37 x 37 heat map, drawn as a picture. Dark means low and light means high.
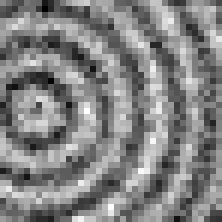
Odd rows or columns: none. Rings: centred on the middle left. Slope: none. Average level on the scale: 50%. Grain: blotchy.
